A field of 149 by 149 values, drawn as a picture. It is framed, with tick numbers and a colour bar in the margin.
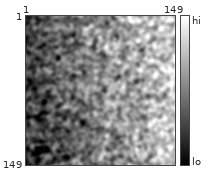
The field is mottled with small blotches. No single row or column stands out from its neighbours. The ninth with the lowest average is the bottom left. No lone cell stands out from its neighbours. The field climbs toward the right.
